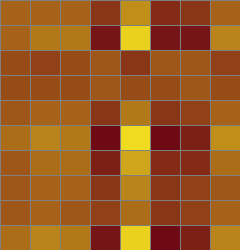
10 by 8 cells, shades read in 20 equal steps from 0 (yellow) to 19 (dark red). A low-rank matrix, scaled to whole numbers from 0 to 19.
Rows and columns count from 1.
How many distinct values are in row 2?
5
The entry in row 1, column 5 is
7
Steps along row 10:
down up up down up down down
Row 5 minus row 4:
-1 -2 -2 3 -4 2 2 -2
